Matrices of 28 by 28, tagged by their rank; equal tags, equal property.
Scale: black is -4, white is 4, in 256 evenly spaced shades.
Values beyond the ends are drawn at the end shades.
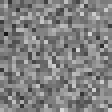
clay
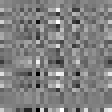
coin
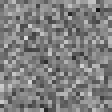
clay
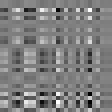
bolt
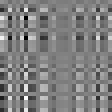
bolt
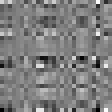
coin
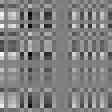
bolt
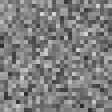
clay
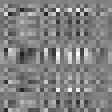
coin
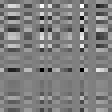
bolt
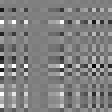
bolt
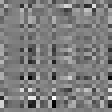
coin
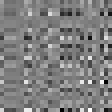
coin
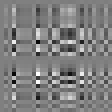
bolt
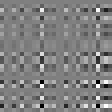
bolt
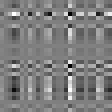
bolt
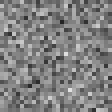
clay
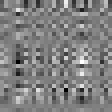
coin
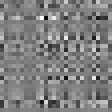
coin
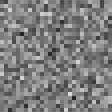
clay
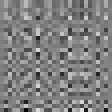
coin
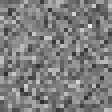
clay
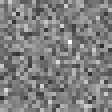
clay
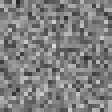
clay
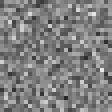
clay
